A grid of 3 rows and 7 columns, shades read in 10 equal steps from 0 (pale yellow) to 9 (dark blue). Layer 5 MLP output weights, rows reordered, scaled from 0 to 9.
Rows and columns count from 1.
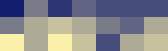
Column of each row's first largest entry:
1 6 5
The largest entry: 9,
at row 1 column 1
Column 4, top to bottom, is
6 3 2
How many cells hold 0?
2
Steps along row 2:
down down up up up down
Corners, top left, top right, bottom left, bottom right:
9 7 0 2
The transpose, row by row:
9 5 0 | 5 3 3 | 8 2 0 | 6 3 2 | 7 5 7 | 7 6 3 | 7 3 2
